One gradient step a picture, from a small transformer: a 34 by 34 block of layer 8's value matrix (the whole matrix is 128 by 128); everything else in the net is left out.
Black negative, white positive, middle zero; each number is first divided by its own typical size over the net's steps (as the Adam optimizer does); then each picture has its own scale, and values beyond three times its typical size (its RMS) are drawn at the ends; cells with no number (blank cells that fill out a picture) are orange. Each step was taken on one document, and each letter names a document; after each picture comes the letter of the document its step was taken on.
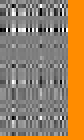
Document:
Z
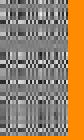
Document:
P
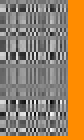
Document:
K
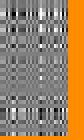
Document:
Z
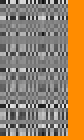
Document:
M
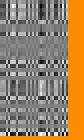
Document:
Z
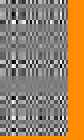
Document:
Z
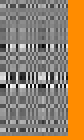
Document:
M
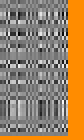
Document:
P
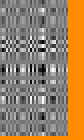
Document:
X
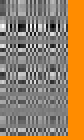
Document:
X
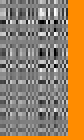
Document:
P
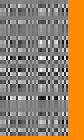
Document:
P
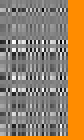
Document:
K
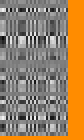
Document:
K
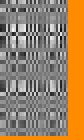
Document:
K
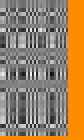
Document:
K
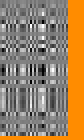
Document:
X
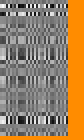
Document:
K
